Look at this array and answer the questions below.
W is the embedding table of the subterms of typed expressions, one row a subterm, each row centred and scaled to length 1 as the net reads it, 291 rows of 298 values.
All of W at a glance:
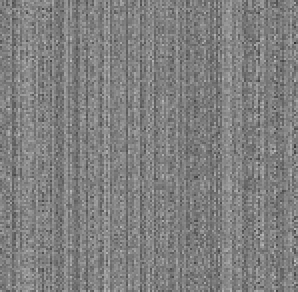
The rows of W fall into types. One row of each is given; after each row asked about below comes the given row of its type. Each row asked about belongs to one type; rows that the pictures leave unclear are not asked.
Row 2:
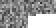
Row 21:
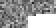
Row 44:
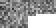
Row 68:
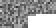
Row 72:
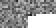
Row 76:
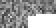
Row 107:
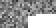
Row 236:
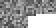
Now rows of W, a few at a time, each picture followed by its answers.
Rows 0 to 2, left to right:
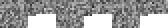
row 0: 2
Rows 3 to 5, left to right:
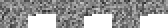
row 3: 2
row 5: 2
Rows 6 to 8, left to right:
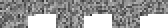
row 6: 21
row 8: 68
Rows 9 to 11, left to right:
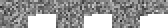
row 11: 72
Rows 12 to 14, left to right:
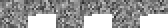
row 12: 236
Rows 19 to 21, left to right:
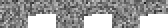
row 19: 2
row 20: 72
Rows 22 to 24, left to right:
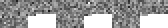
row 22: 107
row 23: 72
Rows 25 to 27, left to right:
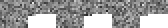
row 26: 72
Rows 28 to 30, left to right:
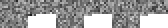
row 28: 72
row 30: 107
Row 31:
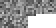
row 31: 236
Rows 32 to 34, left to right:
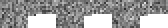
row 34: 44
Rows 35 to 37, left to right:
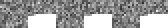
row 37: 107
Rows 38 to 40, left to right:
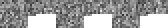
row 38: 2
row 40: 236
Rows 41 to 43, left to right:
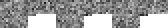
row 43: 236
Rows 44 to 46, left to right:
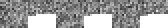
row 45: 21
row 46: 72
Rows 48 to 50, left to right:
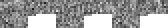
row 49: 68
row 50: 236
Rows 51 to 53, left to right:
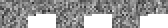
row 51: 76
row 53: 236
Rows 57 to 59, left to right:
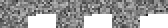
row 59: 236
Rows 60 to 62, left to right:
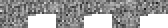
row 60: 68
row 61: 68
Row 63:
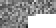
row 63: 107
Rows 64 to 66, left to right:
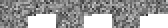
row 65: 21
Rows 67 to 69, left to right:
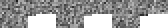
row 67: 72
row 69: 236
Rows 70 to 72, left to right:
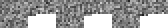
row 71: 68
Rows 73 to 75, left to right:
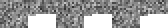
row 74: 72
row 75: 44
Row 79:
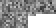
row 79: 107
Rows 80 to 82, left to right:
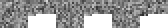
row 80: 76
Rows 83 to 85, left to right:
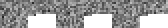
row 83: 76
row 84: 68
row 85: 21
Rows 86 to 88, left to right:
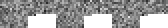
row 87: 107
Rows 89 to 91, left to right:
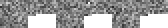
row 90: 72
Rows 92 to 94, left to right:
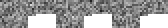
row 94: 68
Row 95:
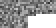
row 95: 68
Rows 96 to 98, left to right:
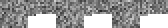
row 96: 72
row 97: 44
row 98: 44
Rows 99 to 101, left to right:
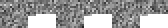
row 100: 68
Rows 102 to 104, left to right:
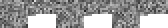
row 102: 68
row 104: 21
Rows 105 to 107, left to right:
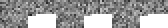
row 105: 44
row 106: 107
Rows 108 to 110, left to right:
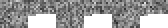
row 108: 44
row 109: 72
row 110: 76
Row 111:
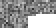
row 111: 68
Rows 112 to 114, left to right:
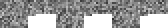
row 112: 236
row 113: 2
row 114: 44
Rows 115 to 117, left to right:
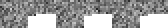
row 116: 76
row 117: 107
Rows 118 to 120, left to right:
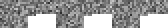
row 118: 68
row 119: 21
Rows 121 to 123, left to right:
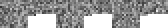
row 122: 76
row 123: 107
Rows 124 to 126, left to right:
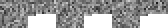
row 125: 76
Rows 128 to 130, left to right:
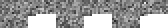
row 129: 236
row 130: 44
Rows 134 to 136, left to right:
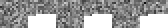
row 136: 21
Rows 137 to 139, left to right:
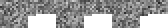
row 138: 44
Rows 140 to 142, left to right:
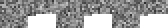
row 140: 21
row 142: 21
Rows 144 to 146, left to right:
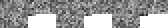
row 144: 236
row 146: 236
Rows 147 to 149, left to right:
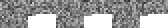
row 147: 72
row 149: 2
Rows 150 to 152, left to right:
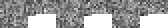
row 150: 236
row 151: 236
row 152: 44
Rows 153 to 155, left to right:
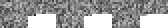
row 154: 76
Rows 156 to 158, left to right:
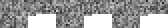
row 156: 107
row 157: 68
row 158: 76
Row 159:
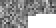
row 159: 236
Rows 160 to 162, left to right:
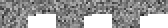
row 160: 76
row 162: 44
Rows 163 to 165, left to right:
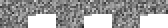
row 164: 68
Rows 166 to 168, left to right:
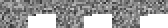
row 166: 2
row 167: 68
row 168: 44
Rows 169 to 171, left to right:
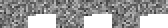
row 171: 21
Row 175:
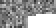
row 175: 21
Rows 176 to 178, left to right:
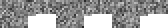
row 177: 44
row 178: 76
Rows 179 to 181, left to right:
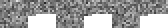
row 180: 72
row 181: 21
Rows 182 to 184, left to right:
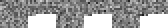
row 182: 72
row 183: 2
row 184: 72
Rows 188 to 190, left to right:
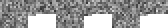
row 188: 107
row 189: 72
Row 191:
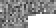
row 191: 68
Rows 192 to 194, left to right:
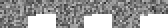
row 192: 236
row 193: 68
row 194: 76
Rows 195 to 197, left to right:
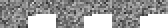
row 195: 44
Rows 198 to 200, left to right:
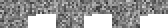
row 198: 2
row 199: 107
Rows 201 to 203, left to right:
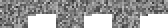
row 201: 68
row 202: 107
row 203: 2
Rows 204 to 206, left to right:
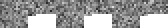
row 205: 107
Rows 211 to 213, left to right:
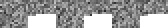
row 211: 21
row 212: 76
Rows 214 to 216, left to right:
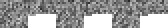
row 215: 2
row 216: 2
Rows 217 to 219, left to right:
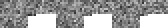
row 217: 236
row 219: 72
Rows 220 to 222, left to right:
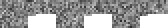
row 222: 21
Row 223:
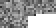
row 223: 236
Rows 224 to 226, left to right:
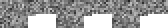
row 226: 107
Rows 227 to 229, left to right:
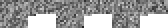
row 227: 2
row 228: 44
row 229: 107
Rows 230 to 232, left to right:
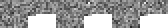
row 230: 68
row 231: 72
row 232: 44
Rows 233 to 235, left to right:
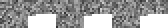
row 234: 21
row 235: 236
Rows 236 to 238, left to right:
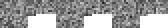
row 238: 236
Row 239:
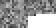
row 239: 236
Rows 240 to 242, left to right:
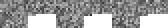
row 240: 21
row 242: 236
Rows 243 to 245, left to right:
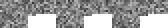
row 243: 21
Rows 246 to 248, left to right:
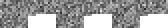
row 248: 21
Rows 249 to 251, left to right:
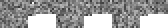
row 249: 72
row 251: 76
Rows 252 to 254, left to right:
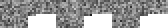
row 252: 68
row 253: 236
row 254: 2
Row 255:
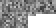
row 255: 107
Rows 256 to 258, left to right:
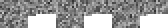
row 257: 107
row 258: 21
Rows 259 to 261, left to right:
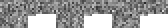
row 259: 68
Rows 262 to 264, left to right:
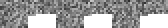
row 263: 72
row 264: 2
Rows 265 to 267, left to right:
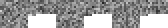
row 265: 76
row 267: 72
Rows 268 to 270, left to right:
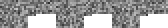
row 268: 68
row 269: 68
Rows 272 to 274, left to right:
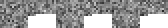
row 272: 21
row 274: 44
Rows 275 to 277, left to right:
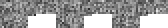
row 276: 68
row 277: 236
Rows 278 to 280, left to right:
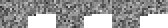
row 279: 21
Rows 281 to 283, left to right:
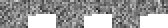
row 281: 44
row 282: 76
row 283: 236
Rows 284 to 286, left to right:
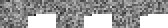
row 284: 236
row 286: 68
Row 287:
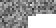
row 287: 76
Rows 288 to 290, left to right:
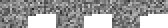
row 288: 2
